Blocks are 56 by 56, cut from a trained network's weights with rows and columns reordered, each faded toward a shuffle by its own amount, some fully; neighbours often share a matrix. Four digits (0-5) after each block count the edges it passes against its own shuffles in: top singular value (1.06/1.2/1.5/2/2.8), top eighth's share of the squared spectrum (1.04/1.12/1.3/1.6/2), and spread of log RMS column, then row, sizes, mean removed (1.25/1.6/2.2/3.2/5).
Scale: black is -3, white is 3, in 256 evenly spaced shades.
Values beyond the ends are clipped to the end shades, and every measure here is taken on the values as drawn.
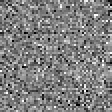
3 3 1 1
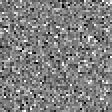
1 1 0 0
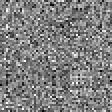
3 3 1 1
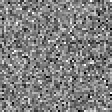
2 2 0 0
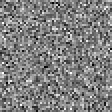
1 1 0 0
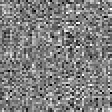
4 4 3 1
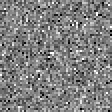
0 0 0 0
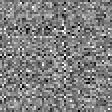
4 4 2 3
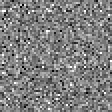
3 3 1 1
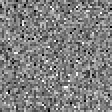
0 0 0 0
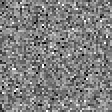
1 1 0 0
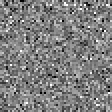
2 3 0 1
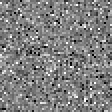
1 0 0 0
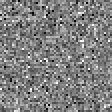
2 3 1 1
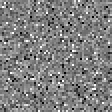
1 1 0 0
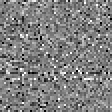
3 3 0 2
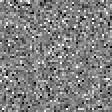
0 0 0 0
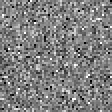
2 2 0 0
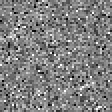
0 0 0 0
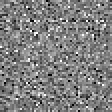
3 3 0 1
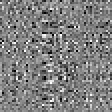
3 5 3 3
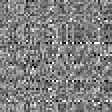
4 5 2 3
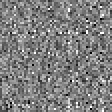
3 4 2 2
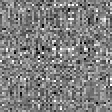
3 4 2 2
